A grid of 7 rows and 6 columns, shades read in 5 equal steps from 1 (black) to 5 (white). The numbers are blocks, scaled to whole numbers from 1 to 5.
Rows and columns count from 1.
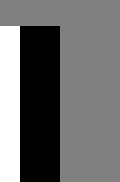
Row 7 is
5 1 1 3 3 3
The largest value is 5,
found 6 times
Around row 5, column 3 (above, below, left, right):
1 1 1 3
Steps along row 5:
down same up same same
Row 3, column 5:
3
